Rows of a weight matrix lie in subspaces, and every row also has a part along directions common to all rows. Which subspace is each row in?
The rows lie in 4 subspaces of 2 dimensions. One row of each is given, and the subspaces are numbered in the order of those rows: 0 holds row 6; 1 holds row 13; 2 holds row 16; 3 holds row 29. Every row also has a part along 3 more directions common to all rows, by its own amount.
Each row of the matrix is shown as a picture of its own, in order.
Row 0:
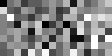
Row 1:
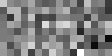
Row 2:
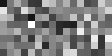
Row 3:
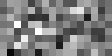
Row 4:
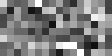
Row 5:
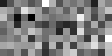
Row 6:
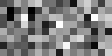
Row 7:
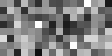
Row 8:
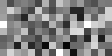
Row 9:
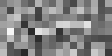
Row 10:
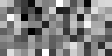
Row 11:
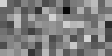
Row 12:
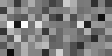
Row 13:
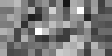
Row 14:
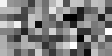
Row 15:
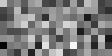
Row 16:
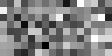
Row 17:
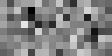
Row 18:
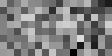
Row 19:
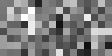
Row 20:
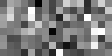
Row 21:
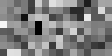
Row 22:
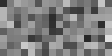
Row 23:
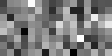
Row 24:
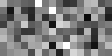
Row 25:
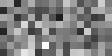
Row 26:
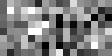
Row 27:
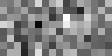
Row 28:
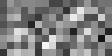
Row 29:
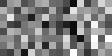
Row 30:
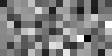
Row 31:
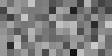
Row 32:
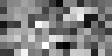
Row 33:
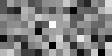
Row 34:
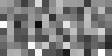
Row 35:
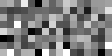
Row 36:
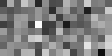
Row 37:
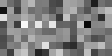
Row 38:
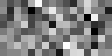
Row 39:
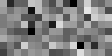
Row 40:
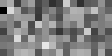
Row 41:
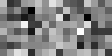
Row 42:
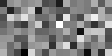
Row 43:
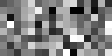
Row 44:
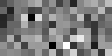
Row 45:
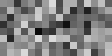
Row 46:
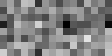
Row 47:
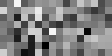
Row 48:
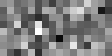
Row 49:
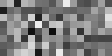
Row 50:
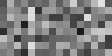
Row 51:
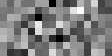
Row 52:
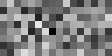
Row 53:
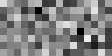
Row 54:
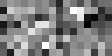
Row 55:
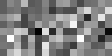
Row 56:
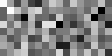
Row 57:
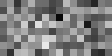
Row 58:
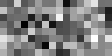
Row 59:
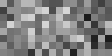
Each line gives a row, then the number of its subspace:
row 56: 0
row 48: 1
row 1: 3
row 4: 0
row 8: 0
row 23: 3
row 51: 1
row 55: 2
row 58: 2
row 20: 0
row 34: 1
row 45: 1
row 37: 2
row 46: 1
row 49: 2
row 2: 3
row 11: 3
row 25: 2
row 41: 0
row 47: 2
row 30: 3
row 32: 2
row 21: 1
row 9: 1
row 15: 3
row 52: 2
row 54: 2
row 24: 0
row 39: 0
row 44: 0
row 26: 0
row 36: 1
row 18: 3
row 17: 0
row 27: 1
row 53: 3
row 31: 3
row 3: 1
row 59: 3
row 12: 2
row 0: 3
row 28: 2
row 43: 3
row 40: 2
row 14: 2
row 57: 2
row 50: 0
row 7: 1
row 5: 3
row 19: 0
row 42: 0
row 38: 0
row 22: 3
